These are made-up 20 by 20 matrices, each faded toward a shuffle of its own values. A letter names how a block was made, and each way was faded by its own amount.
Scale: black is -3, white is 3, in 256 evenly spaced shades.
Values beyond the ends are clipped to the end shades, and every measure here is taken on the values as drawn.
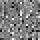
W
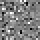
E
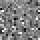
W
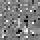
W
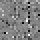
W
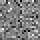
W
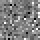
W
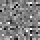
W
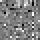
E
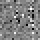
W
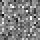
W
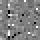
W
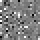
W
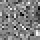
E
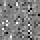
W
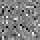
W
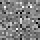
E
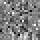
W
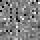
W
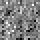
W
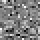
E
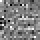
E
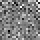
E
